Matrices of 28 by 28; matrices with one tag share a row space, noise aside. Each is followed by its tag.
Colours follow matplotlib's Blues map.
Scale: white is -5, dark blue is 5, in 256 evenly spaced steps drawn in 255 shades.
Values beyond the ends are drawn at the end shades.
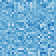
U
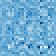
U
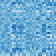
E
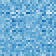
E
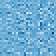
U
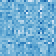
U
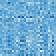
U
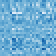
E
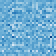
E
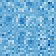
U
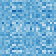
E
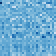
E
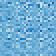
U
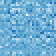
E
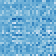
E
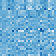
U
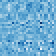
U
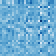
U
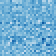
E
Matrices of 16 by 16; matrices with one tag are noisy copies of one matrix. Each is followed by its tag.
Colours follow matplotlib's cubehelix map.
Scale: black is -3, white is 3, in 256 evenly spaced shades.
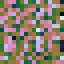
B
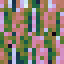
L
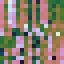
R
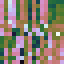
R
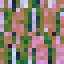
L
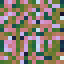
B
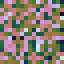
B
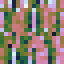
L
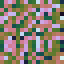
B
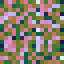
B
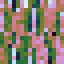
L
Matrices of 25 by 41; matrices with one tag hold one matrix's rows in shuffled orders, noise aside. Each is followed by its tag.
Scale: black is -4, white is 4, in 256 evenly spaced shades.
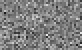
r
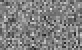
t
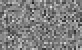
t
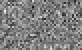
t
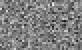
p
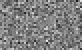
r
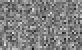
t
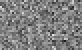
p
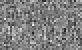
t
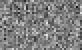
r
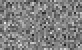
t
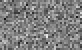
r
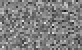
p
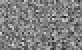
p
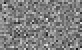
r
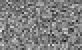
p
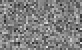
r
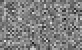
t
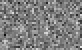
r
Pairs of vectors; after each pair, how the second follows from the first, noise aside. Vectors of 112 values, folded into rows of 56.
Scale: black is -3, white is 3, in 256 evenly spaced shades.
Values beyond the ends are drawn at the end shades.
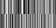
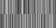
shrunk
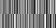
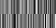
sign-scrambled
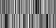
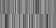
shrunk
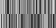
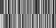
sign-scrambled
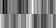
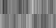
shrunk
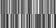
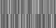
shrunk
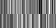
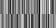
sign-scrambled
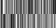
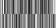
sign-scrambled
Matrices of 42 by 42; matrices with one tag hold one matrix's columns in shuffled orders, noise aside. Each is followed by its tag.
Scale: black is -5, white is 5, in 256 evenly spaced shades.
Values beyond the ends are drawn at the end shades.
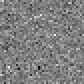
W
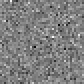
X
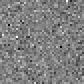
X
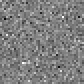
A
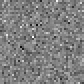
X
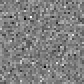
A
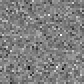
W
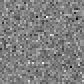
A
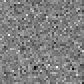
W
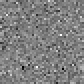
W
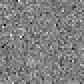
X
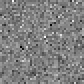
X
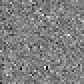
W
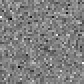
A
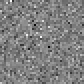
X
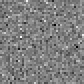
X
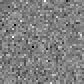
X
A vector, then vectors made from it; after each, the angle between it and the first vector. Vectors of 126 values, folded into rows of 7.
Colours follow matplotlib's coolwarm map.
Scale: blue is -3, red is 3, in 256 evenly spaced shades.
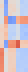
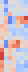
nearly parallel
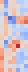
nearly parallel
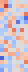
partly opposed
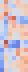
nearly opposite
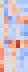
nearly parallel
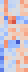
nearly opposite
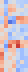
nearly parallel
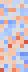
partly aligned
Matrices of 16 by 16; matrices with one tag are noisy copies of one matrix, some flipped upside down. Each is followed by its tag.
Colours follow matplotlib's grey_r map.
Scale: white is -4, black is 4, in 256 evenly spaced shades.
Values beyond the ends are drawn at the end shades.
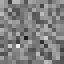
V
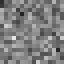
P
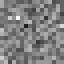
V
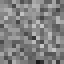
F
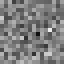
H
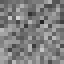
V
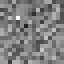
V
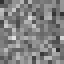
P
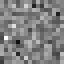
P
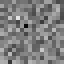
V
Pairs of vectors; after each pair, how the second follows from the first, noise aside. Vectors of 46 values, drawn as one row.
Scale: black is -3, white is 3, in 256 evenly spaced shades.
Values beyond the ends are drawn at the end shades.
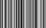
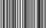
negated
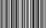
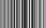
shuffled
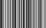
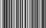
negated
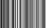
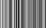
negated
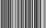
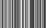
shuffled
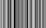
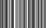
negated
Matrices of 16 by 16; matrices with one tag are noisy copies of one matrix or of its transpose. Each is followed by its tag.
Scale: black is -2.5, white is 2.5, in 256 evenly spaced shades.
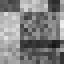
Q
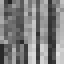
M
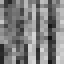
M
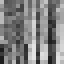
M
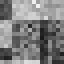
Q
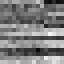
M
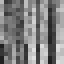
M
